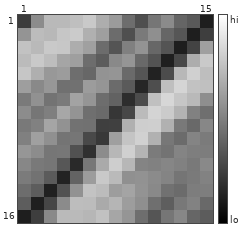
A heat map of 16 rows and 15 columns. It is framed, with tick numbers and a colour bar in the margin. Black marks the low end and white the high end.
Grain: diagonal, up to the right. Slope: none. Calmest part: bottom right.
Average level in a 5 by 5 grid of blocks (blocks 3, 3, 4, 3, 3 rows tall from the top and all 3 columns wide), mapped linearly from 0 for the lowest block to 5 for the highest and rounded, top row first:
45220 / 43205 / 32153 / 21532 / 04422
